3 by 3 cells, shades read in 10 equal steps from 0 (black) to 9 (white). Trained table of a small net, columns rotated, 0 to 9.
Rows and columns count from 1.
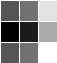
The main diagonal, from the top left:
3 1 9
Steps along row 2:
up up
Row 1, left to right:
3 4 8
